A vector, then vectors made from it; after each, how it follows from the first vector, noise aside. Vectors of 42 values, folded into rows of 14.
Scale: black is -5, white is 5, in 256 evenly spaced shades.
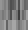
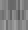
shrunk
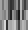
scaled up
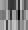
scaled up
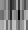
scaled up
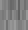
shrunk
